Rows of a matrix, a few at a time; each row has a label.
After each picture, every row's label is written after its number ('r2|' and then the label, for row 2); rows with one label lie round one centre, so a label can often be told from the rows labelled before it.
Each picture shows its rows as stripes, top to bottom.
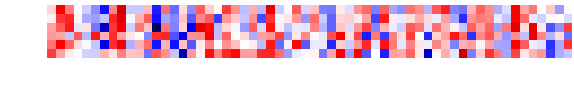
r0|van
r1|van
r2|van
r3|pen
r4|van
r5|pen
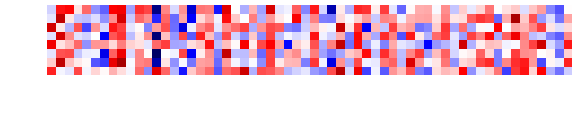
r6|van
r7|van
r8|pen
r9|van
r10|pen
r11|van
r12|van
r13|pen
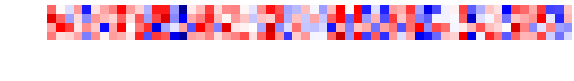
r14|pen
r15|pen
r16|van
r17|pen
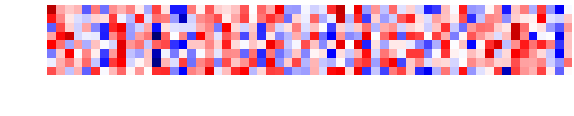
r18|pen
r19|pen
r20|van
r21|van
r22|pen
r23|van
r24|van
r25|pen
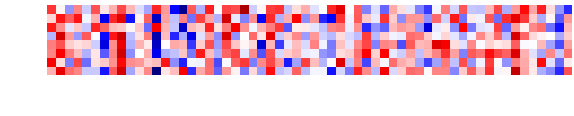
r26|pen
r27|van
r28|pen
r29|van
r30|van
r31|van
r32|pen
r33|van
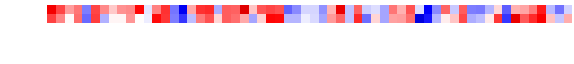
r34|pen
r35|pen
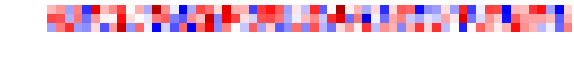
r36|pen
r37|pen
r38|van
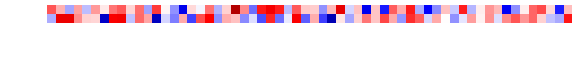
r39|pen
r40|van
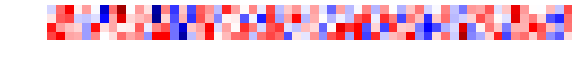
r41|van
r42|van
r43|pen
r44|pen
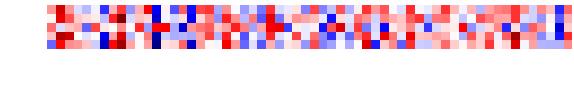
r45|van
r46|van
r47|pen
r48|van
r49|van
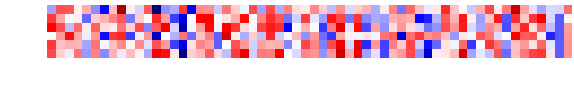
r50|van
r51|pen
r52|pen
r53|van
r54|pen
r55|pen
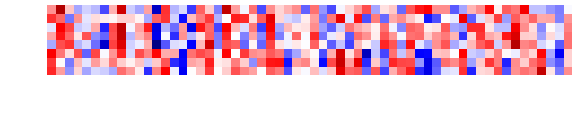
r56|van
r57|pen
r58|van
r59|van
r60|van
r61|pen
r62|pen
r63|pen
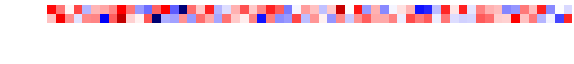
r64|pen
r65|van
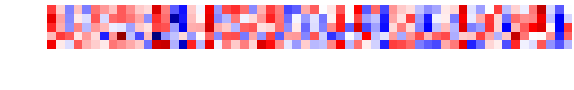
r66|pen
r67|pen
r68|pen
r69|van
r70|pen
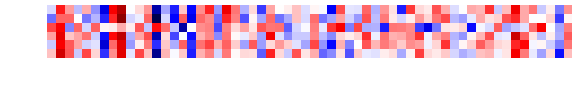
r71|van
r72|van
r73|pen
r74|van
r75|van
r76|van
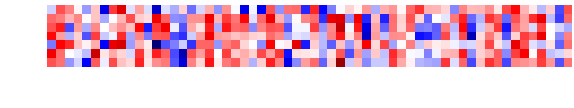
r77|van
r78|pen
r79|pen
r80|pen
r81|van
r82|pen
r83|pen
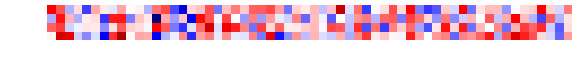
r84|pen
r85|van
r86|pen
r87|van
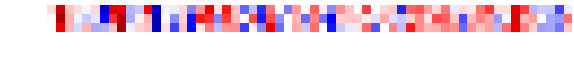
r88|van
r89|van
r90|van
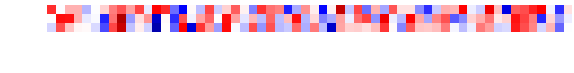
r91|pen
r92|van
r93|van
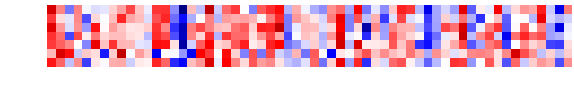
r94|pen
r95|pen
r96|pen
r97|pen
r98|pen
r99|van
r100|pen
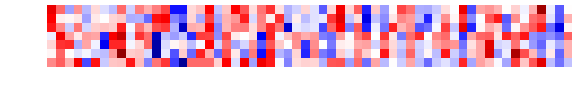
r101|pen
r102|pen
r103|pen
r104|van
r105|van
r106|van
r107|pen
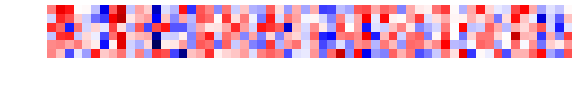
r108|van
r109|van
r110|pen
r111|van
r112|van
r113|pen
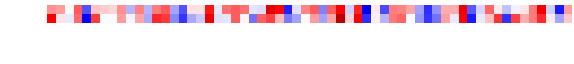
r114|pen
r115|pen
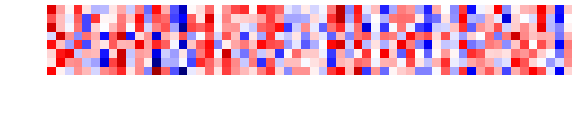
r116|pen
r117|pen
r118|pen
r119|van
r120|pen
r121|van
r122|van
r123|pen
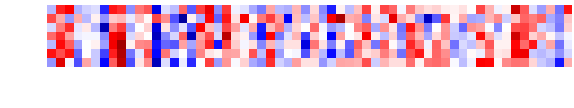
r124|van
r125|pen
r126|van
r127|van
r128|van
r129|van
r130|van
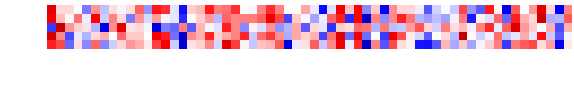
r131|pen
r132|pen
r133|van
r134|pen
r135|pen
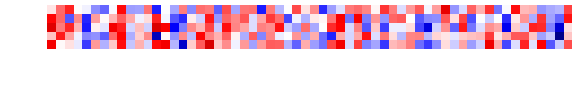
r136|van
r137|pen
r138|pen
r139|van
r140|pen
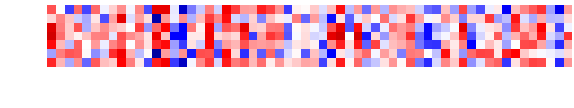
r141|pen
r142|van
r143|pen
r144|pen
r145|pen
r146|van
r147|pen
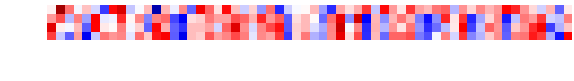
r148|van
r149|pen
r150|pen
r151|pen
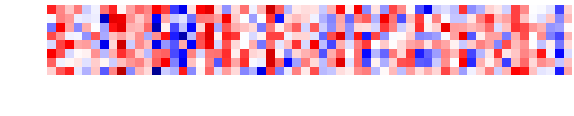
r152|pen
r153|van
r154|van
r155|pen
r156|van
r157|pen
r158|pen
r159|van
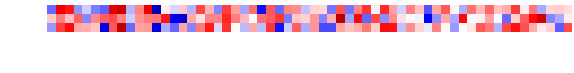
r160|van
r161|pen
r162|van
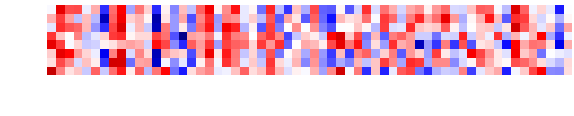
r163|van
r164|van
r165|van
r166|pen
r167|pen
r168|van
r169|van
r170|pen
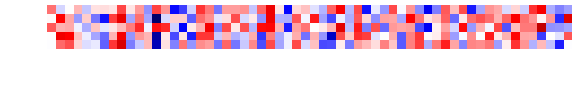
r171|pen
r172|van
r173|pen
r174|van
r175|van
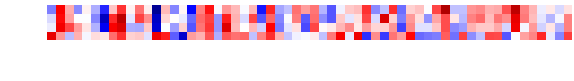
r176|van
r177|van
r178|van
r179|pen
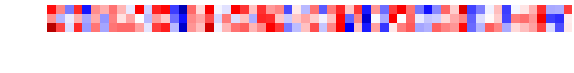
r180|pen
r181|pen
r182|pen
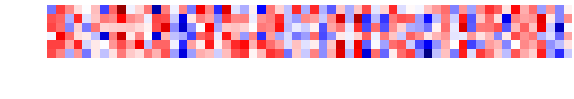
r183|van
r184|pen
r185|pen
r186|van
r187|pen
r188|pen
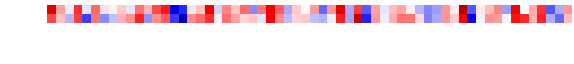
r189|pen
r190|pen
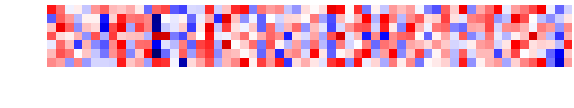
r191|pen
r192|van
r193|van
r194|pen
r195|van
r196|van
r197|pen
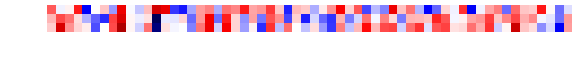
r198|pen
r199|van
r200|van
